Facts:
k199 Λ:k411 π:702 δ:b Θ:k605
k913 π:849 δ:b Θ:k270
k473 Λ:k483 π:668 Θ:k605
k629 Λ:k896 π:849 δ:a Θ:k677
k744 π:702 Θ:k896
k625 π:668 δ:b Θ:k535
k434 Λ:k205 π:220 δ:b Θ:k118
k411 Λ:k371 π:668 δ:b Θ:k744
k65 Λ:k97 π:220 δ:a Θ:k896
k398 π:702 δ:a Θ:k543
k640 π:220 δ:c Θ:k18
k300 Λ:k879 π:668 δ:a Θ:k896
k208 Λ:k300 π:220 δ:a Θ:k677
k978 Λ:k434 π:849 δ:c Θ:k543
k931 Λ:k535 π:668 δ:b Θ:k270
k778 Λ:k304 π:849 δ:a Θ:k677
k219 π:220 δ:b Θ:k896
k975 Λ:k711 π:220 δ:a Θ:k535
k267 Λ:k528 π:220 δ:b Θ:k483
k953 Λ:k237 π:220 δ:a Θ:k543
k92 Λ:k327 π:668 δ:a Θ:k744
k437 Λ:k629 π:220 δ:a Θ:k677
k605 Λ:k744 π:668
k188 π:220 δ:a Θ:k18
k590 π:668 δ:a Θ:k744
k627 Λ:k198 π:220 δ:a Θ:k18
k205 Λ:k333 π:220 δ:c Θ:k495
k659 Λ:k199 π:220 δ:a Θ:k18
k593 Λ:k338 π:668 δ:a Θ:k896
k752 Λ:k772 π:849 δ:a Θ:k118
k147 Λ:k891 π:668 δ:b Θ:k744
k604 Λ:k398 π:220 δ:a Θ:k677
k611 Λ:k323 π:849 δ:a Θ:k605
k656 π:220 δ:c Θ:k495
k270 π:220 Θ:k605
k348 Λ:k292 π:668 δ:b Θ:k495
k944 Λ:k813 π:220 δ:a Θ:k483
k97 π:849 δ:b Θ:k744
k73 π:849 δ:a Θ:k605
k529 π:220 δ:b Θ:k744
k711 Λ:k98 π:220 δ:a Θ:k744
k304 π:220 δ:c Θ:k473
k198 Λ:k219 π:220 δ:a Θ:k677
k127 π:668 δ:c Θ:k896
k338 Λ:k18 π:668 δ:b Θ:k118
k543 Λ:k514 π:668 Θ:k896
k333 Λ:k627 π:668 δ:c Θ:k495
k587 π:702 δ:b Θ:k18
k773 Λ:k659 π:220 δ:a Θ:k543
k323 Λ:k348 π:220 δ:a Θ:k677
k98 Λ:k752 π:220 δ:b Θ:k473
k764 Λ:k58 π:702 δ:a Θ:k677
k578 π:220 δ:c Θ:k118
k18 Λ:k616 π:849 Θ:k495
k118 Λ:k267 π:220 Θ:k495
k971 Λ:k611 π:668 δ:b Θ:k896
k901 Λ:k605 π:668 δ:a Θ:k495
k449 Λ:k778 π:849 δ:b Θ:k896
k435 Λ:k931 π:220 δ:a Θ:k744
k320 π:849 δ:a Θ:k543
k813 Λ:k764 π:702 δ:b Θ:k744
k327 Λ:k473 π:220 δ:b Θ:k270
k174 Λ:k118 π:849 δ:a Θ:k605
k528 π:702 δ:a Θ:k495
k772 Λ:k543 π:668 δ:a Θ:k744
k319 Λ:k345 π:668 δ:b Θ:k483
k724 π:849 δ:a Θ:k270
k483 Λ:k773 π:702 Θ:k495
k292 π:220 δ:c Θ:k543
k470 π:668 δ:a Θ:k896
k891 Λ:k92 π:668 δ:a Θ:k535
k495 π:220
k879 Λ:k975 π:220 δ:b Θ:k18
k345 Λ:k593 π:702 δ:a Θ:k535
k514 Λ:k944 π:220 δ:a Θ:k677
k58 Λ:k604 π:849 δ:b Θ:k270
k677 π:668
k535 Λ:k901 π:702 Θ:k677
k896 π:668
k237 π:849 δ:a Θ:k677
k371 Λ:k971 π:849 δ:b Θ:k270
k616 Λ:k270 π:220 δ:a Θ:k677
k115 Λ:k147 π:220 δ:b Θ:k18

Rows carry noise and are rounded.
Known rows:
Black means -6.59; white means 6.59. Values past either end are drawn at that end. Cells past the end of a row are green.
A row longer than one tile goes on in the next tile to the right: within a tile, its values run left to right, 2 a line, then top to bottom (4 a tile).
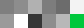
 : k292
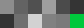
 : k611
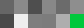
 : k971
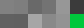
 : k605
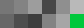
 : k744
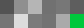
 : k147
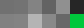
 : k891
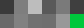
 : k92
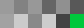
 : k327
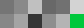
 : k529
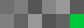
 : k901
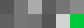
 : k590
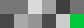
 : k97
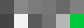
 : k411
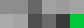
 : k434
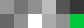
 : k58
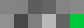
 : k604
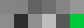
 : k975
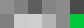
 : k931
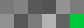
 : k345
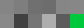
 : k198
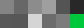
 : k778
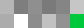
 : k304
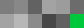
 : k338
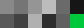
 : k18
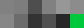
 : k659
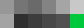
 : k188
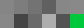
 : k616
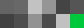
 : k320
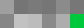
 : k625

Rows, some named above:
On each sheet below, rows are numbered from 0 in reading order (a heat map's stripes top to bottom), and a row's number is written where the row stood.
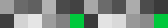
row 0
k371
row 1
k371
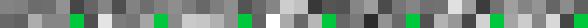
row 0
k605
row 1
k971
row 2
k931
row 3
k978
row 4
k773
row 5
k97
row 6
k327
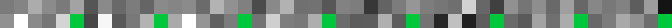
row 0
k127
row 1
k411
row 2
k333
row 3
k147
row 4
k323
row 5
k752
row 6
k677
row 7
k473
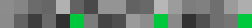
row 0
k483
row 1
k711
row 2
k495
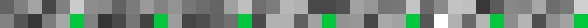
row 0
k398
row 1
k118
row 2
k528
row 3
k449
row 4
k813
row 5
k978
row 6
k219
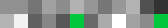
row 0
k205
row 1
k58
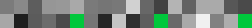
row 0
k944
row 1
k752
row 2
k913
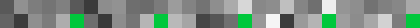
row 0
k543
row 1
k772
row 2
k587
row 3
k292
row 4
k98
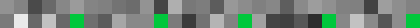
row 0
k199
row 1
k605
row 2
k270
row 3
k627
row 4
k348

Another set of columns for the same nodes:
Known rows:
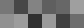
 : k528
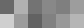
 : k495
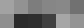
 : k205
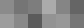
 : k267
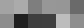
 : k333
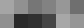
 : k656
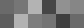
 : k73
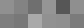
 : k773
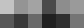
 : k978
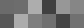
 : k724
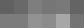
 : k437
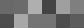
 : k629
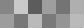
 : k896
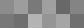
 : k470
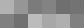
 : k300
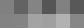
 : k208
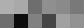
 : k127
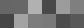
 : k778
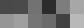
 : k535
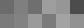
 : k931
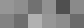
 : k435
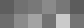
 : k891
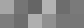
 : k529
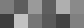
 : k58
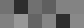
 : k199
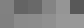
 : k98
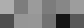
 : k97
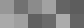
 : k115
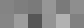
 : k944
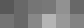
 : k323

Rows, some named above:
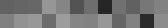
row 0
k327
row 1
k199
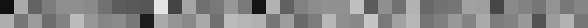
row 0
k270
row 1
k744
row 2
k677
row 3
k270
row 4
k543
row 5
k625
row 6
k944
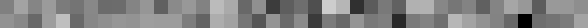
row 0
k901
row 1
k98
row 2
k348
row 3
k398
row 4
k813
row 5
k711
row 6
k292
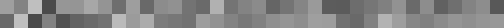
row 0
k752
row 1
k772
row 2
k219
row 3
k98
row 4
k323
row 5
k98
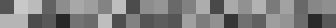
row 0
k18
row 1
k752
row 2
k611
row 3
k449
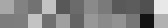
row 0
k147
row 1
k744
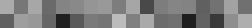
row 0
k449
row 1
k92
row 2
k304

